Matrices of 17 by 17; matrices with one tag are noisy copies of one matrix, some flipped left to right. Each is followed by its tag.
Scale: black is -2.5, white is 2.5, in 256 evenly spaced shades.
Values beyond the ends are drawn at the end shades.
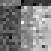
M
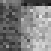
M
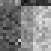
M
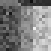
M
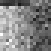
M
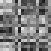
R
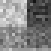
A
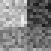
A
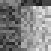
M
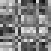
R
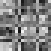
R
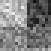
A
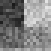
A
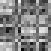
R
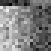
M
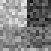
A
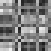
R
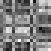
R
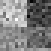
A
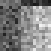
M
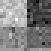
A
